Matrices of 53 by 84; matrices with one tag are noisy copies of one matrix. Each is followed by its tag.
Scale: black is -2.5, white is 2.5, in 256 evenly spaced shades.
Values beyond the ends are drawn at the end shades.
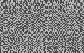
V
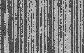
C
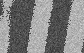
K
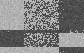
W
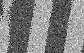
K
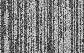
C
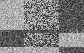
W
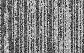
C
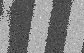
K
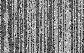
C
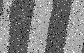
K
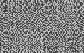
V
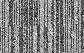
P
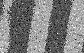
K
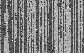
C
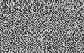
V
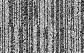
P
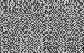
V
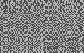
V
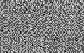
V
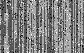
C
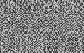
V
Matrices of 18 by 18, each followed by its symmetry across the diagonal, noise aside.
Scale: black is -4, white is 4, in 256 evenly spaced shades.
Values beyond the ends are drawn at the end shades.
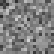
symmetric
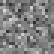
antisymmetric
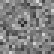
symmetric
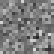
symmetric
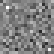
symmetric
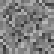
symmetric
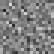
antisymmetric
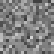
antisymmetric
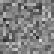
symmetric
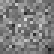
symmetric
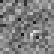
symmetric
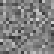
antisymmetric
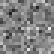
symmetric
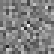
antisymmetric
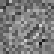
symmetric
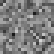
symmetric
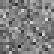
antisymmetric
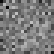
symmetric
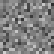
antisymmetric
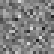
antisymmetric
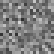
antisymmetric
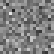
antisymmetric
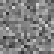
antisymmetric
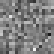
antisymmetric
